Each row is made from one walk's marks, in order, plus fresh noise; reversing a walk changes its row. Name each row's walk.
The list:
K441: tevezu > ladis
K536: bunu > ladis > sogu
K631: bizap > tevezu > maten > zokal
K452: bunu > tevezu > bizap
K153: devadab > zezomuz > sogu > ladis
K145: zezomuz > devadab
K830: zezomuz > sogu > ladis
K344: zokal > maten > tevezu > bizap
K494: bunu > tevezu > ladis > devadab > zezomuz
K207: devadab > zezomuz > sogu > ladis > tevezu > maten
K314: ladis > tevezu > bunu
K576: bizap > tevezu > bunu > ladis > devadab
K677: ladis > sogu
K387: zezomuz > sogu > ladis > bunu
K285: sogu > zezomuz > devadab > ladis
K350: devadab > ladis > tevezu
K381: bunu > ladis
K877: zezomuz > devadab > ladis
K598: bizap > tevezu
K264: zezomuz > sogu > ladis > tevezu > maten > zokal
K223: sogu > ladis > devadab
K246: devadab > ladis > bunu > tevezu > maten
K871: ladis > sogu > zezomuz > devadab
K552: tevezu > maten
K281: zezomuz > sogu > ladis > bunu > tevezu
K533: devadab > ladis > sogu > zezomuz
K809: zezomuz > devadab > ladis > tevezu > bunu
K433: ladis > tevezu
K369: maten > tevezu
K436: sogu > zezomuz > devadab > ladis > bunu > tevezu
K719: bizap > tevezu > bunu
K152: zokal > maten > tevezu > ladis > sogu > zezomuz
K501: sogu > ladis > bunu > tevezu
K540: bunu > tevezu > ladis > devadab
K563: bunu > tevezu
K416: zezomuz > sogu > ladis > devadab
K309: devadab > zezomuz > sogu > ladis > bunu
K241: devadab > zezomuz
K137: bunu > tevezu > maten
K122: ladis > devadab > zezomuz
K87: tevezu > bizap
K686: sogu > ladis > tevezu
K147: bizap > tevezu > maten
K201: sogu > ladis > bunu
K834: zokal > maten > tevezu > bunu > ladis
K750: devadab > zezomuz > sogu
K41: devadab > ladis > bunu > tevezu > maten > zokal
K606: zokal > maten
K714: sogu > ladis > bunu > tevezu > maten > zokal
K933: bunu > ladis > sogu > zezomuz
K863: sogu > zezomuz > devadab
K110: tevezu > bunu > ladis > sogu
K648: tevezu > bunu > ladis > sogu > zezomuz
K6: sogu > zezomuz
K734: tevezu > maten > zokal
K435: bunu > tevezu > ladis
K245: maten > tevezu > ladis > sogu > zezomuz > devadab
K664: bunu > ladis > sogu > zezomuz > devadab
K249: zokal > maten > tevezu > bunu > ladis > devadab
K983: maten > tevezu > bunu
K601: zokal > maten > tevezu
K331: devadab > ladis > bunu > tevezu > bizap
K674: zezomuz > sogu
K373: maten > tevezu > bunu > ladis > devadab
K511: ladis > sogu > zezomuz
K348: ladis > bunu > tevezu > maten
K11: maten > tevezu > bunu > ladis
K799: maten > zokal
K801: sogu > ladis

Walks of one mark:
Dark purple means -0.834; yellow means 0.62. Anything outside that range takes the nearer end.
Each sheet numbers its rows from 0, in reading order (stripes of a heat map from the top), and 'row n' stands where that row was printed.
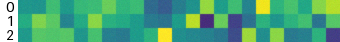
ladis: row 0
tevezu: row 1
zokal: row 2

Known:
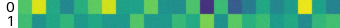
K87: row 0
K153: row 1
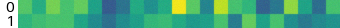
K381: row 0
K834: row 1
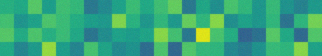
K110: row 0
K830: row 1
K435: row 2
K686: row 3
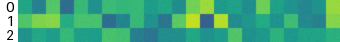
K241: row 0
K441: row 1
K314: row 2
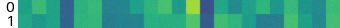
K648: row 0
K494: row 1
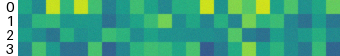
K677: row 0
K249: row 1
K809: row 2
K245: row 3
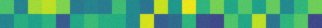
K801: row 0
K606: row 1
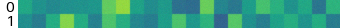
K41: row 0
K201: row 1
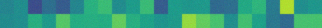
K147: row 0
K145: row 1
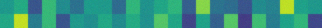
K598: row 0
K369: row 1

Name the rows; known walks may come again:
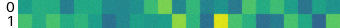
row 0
K152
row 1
K435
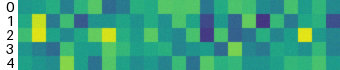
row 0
K664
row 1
K369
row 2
K87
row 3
K387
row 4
K501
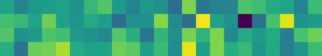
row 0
K714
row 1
K563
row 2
K877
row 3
K674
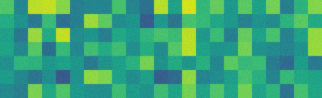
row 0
K801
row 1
K350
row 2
K6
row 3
K241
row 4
K249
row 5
K246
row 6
K223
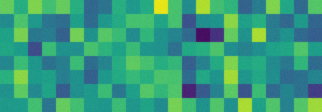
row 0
K381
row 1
K373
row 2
K799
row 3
K281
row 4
K245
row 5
K11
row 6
K983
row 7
K511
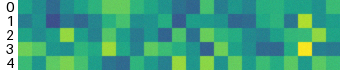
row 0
K264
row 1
K147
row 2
K686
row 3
K452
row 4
K285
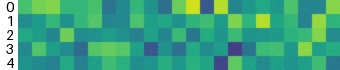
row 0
K441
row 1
K871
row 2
K436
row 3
K552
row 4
K309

